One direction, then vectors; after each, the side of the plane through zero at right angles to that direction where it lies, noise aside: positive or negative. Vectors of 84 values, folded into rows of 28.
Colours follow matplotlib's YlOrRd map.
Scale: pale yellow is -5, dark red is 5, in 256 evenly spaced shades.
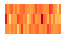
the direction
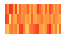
positive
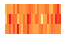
negative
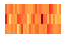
positive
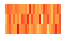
negative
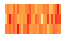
negative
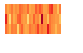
positive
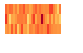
positive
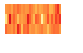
negative
